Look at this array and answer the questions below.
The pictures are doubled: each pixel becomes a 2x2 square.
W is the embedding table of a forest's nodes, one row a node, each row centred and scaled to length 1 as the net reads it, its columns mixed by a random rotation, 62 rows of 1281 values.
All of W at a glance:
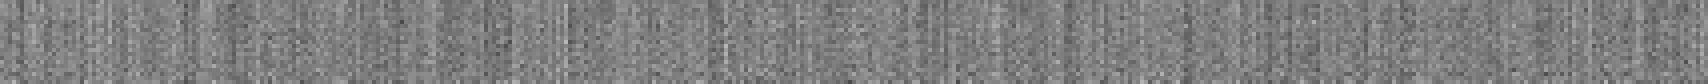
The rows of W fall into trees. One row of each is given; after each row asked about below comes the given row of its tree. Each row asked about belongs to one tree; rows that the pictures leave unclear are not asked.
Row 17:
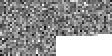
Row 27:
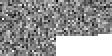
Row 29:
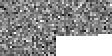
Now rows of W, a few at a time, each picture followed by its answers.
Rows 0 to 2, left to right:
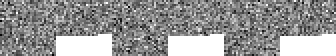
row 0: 27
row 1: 29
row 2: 17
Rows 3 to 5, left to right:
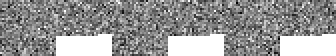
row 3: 27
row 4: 17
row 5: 29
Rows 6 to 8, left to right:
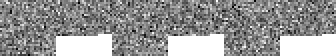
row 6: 17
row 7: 17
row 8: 27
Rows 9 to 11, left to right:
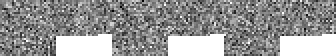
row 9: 29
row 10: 27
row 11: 17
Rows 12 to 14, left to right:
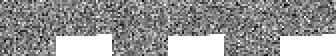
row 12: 17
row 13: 27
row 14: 29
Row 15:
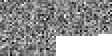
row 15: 17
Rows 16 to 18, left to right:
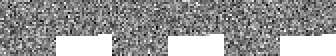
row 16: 27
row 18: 27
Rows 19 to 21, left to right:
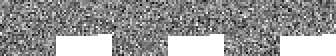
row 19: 17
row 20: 17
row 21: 29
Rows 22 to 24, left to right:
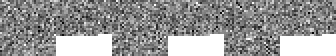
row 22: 17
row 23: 17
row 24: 29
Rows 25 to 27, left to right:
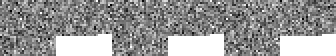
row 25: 17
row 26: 27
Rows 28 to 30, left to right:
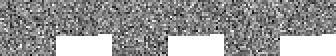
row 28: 27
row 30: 27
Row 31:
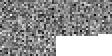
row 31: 17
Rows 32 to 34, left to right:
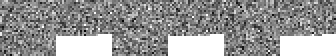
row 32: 17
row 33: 29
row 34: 29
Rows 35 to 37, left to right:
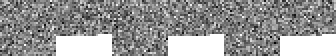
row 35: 17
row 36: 27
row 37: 29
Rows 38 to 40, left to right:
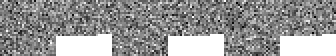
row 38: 17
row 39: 29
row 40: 29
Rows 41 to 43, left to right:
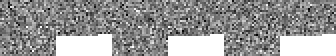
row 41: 27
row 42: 27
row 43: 17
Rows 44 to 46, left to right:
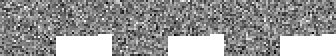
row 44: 29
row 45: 17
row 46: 29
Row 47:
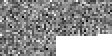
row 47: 17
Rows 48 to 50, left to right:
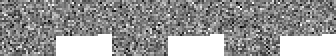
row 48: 27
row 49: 27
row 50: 29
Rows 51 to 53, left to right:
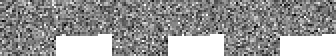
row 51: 27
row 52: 29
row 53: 29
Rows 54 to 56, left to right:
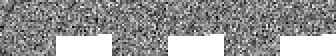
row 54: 17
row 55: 17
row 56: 17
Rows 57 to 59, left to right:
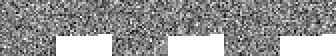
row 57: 29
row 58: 17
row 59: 27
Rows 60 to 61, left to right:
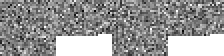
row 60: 27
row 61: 27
